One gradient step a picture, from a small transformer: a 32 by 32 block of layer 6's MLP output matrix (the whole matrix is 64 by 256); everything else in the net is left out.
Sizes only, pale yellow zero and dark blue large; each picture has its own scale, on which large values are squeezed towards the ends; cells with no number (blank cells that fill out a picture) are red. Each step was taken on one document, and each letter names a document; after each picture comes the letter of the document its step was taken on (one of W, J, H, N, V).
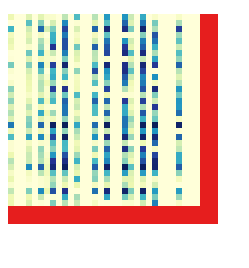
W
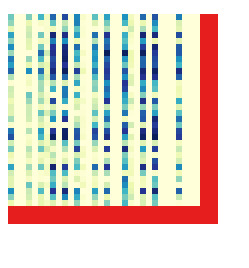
W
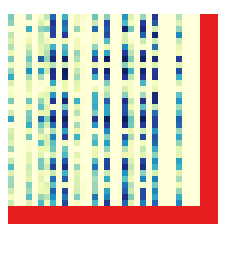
W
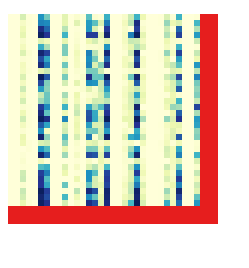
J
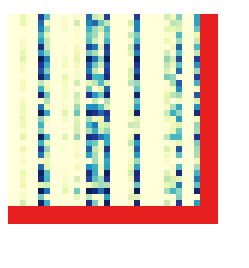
J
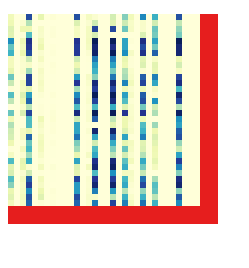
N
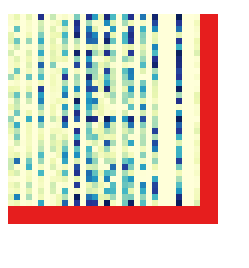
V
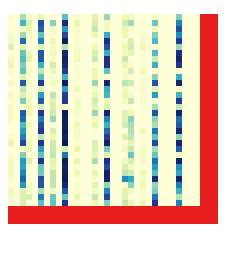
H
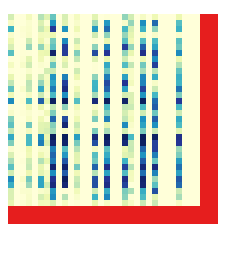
W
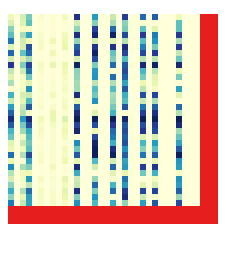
N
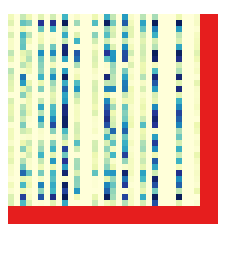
H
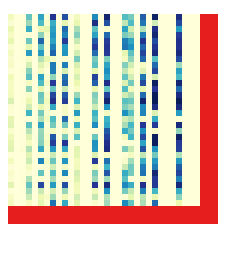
W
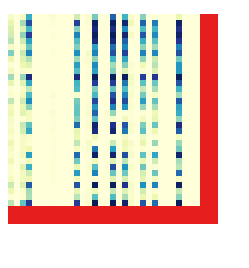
N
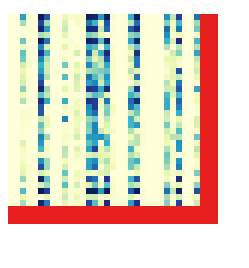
J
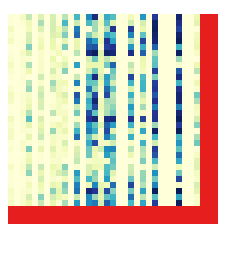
V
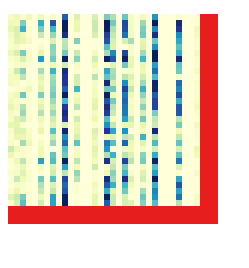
H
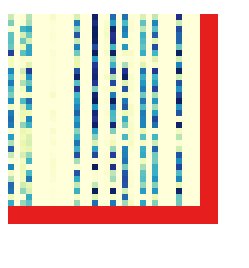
N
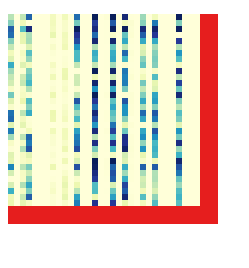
N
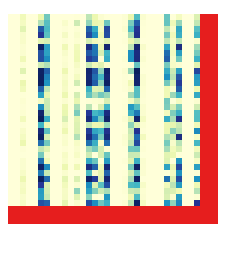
J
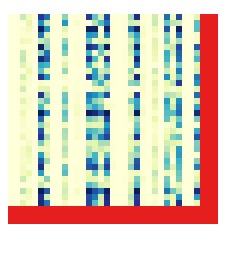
J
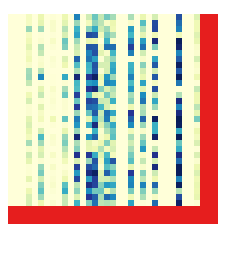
V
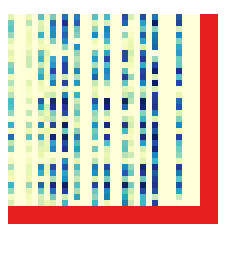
W
